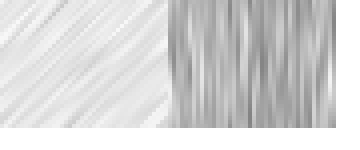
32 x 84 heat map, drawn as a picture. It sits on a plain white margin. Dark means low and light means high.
It is made of 1 by 2 panels. Panel 1,1: very high, slanting up to the right, faint in contrast. Panel 1,2: high, streaked downward.
